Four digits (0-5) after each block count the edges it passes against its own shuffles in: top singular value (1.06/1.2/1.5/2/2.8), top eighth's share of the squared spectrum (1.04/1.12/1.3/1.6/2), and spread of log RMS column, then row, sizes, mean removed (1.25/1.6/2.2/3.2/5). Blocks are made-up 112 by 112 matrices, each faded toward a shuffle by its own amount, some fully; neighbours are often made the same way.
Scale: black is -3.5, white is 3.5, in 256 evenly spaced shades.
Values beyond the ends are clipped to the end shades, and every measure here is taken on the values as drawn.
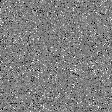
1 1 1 1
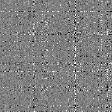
3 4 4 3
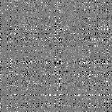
2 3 4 4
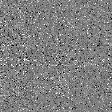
1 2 2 2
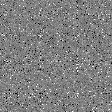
1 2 1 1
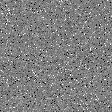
0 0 0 0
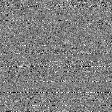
2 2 0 4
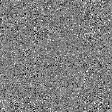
1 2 3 2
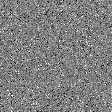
1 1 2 1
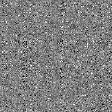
1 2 3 3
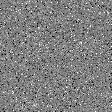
0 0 0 1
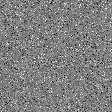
0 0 0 0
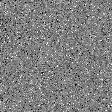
0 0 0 0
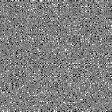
4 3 2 3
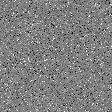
0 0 0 0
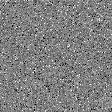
3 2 1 0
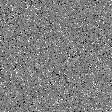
0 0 0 0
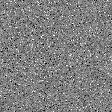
2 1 0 0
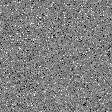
2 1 0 0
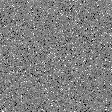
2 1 0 0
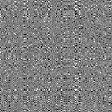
5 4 3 3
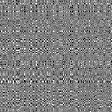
5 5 4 4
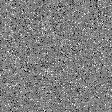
3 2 0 0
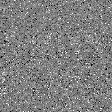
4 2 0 1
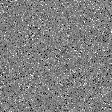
3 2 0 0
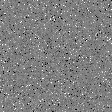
0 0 0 0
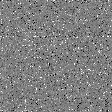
1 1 1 1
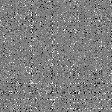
2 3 3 2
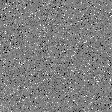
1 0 0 0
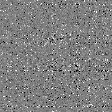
2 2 2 2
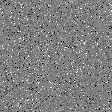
2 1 0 0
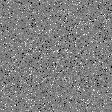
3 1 0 0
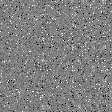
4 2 1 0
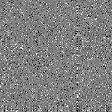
4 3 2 1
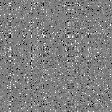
4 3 2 2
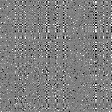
5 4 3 3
